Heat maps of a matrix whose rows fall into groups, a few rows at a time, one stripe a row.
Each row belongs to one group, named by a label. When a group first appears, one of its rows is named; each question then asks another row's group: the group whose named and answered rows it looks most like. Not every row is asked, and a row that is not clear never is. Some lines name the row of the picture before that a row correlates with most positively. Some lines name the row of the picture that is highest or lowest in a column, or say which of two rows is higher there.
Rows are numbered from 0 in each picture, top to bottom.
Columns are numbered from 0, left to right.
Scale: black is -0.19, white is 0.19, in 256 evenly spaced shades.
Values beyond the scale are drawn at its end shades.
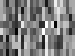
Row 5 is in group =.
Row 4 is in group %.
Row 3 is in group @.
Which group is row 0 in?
%
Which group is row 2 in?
%
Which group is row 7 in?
=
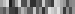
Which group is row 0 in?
%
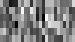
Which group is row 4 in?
%
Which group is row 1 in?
@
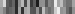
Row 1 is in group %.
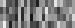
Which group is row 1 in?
=
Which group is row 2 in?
=
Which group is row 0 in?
%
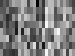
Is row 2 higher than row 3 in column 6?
Yes
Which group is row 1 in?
@
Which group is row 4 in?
%
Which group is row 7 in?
=
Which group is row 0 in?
@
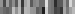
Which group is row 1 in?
=
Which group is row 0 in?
=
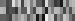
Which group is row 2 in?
@
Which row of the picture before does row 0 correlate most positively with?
1
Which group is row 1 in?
%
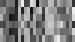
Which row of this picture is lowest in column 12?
0
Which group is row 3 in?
@
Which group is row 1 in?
=
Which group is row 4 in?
=
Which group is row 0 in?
@
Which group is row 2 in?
=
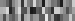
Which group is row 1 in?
%
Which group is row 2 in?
=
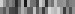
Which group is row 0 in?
%
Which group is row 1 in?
@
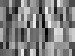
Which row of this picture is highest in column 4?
6
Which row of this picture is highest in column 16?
3
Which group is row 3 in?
@
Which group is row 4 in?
%
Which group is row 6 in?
@
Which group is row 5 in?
%
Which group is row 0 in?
@
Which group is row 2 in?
=
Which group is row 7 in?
@
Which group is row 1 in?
=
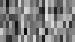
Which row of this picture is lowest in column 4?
2
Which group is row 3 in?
@
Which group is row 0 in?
=
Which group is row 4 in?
%
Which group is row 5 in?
=
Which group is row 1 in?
=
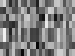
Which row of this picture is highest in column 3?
2
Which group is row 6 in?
@
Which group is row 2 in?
=
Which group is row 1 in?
@
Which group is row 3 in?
=
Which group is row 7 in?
%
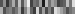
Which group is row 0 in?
=
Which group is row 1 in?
%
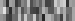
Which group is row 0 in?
%
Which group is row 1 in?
%
